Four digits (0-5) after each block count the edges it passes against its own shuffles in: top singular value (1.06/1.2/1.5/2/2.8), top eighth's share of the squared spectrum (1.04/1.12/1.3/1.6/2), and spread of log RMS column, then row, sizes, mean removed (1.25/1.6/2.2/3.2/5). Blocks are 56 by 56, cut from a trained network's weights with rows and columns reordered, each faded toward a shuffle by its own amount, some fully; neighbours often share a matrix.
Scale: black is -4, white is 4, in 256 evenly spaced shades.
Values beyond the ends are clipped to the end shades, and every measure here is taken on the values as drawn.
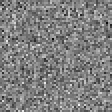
1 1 0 0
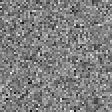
0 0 0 0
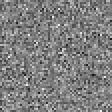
0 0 0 0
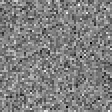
1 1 0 0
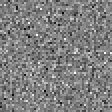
2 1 0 0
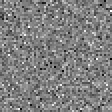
0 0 0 0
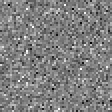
0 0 0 0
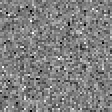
1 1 0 0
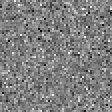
0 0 0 0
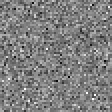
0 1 0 0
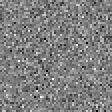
1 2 0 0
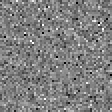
0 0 0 0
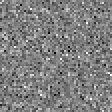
1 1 0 1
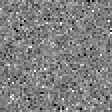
0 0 0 0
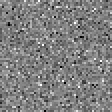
0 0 0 0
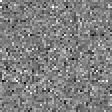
1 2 0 2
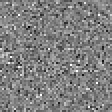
1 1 0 1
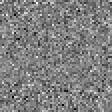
1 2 0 2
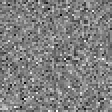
1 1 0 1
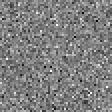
1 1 0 1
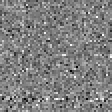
2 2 0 2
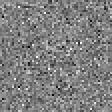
1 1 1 1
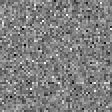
1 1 0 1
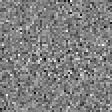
1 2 0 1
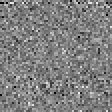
2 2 0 2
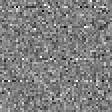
2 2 0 2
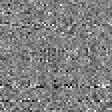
2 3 0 3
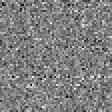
2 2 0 2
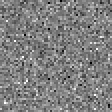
0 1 0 0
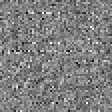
2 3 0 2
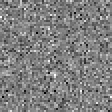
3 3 1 1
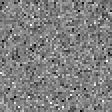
1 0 0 0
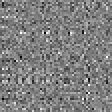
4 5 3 2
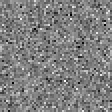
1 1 0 1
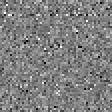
2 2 0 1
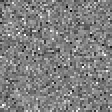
1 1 0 0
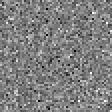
2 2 0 1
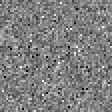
2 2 0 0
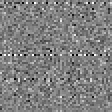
3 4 1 3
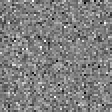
1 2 0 2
